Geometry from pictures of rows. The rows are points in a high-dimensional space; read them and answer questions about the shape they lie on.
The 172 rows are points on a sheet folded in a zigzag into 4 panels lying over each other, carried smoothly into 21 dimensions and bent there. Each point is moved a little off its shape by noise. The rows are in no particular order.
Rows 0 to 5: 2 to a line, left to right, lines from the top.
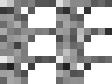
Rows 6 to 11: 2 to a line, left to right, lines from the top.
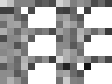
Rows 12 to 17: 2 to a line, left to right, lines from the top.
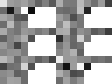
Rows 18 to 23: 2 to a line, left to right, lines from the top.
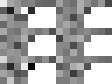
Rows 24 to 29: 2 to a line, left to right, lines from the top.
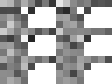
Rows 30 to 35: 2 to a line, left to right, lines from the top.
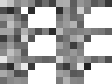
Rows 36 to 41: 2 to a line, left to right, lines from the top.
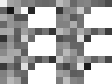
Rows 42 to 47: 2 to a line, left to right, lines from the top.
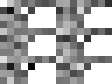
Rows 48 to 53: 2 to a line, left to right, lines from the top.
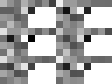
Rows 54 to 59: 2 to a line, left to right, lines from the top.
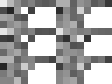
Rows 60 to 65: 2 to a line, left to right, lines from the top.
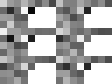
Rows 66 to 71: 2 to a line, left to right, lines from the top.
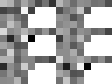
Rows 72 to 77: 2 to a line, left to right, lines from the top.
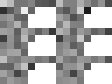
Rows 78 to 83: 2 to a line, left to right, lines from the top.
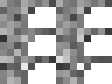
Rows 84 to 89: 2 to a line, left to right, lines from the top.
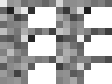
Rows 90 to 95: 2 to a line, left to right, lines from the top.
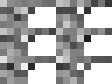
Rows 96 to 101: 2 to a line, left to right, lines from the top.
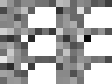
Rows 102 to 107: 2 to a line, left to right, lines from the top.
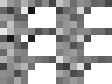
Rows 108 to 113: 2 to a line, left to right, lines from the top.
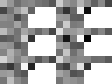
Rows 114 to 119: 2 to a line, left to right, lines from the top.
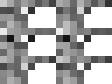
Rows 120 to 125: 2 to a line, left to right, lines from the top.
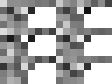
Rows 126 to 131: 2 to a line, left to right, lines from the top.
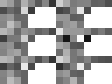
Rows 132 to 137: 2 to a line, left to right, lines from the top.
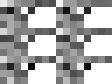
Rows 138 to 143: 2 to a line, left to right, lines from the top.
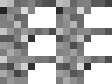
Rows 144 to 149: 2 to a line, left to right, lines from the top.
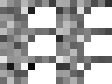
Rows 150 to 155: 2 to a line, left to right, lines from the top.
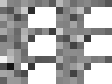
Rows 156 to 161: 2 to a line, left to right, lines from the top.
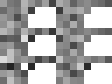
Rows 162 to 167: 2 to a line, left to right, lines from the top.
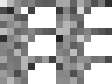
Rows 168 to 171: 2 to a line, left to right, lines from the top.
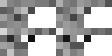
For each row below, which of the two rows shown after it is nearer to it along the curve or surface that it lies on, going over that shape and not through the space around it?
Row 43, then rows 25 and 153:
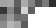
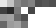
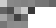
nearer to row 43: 25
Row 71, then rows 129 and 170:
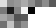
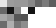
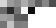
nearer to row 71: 129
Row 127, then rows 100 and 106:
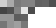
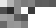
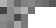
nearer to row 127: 100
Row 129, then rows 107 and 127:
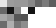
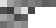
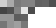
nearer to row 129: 107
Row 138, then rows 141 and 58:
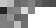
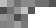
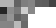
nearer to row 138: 58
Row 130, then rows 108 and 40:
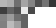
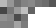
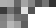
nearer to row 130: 40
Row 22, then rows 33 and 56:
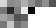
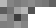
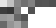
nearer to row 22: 33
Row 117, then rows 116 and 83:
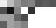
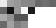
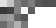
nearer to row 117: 83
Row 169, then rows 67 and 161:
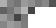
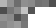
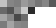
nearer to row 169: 161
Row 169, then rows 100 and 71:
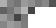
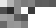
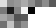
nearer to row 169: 71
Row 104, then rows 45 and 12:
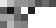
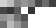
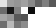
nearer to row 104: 45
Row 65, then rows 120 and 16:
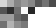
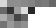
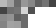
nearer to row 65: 16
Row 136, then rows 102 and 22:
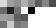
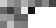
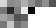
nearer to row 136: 102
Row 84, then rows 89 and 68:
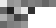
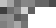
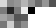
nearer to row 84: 68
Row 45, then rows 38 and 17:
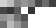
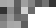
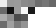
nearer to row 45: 38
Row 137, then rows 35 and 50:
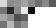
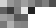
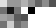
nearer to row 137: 50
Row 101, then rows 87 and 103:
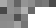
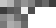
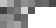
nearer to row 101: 103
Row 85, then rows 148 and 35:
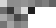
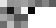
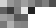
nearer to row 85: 148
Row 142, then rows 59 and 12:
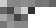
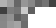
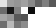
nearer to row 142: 12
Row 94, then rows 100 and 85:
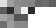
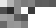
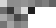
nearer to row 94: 85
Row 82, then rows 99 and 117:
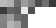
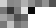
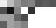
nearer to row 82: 117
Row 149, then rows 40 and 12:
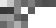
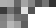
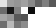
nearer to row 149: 40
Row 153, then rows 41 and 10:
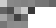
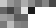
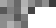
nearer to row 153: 41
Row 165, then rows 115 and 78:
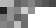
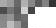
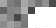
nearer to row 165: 115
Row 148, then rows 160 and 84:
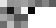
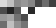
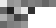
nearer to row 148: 84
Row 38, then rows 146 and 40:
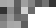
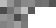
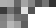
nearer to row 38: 40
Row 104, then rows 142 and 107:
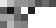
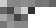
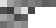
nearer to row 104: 107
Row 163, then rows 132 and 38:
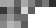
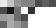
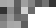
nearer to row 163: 38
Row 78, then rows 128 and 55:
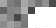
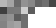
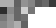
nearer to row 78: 128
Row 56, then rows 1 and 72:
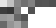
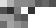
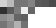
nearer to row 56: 72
